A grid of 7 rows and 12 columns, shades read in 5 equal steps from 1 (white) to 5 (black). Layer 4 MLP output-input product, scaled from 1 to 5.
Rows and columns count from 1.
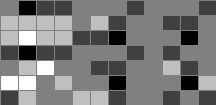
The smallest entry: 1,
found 4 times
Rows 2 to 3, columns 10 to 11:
4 4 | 3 5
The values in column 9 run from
3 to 3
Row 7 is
4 2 3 3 2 2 4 3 3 4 3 4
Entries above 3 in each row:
5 3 4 6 3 2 4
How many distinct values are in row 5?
4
